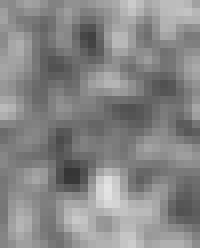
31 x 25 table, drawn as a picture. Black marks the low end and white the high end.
Grain: blotchy. Odd rows or columns: none. Mirror symmetry: none. Ninth with the highest average: bottom middle.
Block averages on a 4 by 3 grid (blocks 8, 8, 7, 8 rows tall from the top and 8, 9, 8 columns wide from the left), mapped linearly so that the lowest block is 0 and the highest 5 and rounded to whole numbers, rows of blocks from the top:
223 / 110 / 001 / 252
